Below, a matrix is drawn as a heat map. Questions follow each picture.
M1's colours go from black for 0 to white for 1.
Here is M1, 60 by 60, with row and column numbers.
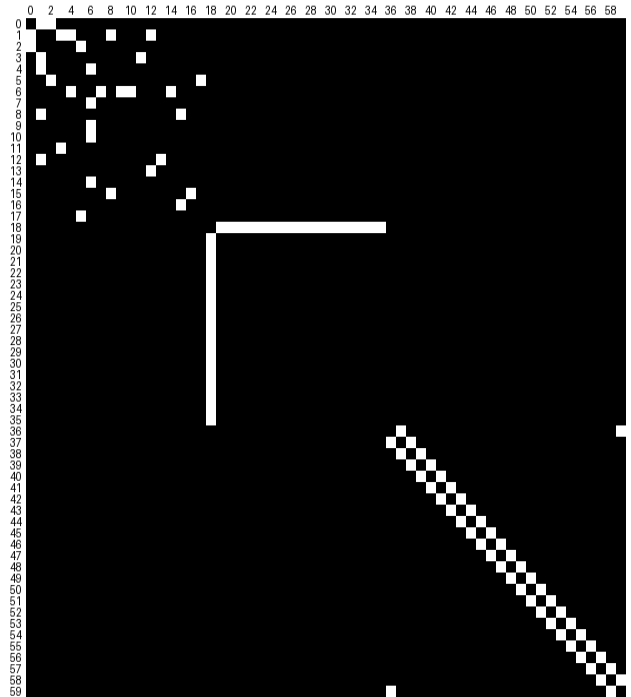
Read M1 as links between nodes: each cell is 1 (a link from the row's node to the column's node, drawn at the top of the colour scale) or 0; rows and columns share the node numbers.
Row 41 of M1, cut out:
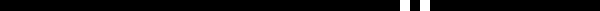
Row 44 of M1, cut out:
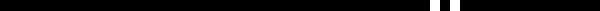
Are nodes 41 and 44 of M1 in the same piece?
yes
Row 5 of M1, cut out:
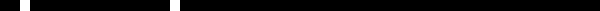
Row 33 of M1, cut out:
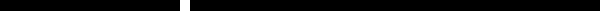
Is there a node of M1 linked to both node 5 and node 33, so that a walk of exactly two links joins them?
no
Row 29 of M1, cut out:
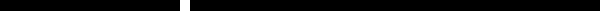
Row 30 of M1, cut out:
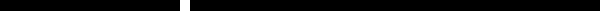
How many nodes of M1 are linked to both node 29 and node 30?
1
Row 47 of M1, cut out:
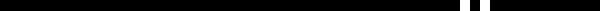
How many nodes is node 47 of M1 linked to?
2
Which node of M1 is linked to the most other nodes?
node 18
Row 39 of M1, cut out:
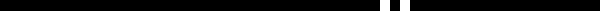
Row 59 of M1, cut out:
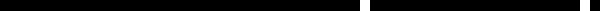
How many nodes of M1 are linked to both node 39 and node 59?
0
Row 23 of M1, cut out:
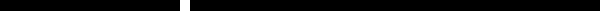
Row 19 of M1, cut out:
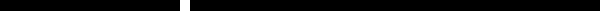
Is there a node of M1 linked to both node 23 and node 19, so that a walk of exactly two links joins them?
yes
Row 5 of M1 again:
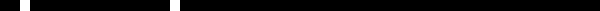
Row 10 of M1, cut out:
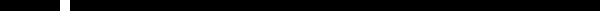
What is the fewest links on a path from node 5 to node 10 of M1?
6
